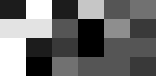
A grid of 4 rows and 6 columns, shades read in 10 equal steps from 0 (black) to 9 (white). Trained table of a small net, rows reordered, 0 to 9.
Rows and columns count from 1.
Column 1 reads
1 8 9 9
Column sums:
27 18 10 10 14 11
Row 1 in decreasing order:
9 7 4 3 1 1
